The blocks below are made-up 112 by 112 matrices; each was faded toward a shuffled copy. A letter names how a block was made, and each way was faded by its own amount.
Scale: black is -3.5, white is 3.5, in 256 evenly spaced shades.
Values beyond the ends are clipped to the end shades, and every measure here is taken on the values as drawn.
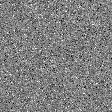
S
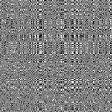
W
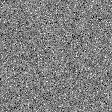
S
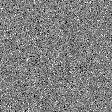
S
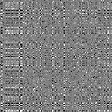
W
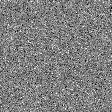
S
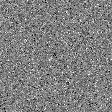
S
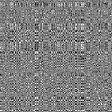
W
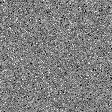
S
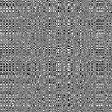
W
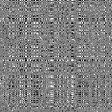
W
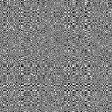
W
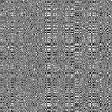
W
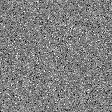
S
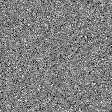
S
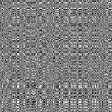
W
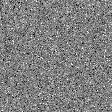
S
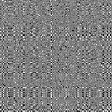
W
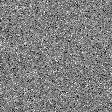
S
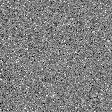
S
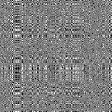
W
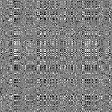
W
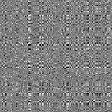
W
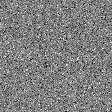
S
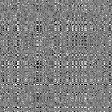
W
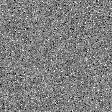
S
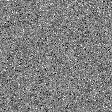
S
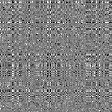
W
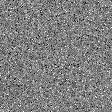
S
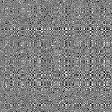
W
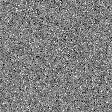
S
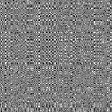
W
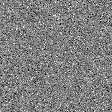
S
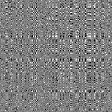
W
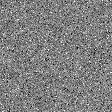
S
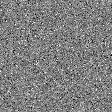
S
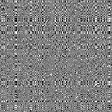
W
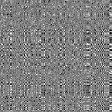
W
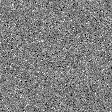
S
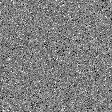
S
